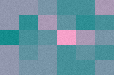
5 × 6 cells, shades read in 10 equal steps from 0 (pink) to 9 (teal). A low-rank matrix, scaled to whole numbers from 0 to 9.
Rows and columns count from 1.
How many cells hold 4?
5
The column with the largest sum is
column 5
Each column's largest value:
9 8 6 7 8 7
